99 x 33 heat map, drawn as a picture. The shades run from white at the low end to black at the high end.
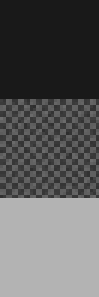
It is made of 3 by 1 panels. Panel 1,1: very high, flat. Panel 2,1: high, checkered. Panel 3,1: low, flat.
